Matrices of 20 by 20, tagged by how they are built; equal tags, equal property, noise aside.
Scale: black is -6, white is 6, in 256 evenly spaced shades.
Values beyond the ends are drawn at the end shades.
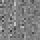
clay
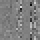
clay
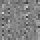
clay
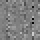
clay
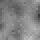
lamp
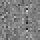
clay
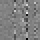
clay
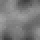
lamp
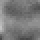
lamp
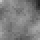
lamp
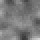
lamp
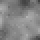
lamp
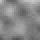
lamp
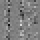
clay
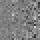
clay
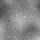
lamp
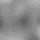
lamp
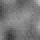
lamp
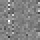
clay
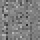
clay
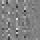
clay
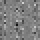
clay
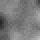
lamp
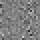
clay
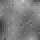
lamp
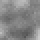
lamp
